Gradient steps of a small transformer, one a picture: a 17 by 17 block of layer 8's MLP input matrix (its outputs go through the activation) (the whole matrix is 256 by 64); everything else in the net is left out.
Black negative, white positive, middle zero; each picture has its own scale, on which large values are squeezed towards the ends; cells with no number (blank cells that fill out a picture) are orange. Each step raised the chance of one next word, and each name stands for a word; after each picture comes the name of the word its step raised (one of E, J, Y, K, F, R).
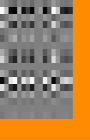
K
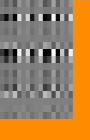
K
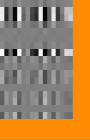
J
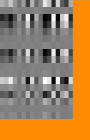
K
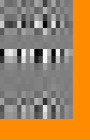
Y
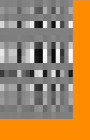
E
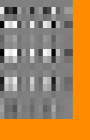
E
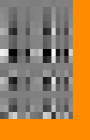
J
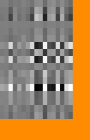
E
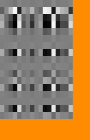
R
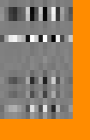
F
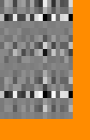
K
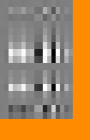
E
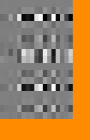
F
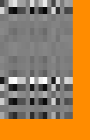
K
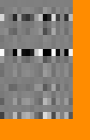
J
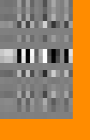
E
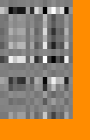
F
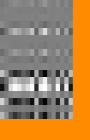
E
